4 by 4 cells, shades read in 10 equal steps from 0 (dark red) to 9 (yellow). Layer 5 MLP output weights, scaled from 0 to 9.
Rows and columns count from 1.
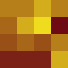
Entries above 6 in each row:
1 2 0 1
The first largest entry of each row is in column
3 3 4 4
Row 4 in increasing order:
1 1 1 7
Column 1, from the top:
5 4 3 1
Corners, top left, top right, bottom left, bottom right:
5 5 1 7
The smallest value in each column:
1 1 1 0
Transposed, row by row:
5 4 3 1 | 5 7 4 1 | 7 9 3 1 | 5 0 5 7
